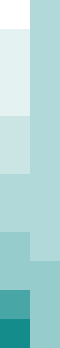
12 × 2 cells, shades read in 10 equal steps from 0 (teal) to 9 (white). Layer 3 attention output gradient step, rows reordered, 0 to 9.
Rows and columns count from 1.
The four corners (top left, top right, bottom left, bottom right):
9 6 0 5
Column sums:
71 69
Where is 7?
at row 5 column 1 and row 6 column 1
